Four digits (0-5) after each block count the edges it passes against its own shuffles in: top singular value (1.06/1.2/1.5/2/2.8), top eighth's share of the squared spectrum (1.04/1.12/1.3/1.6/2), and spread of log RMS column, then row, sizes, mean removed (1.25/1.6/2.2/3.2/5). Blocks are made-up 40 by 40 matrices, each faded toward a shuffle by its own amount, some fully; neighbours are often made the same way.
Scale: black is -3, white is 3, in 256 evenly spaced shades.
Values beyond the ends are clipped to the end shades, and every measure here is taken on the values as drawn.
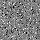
0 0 0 0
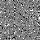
2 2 1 0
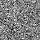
0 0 1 0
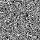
0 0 1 0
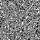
0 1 2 0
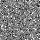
0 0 0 0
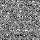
1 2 0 2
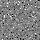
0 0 0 1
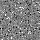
0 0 0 0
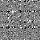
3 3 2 3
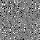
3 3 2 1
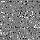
2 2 0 2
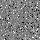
1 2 0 0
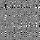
3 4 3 2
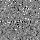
2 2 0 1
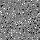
1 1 0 0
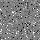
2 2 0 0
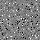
0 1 0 1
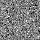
1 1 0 0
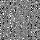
1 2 2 0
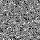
2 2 0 0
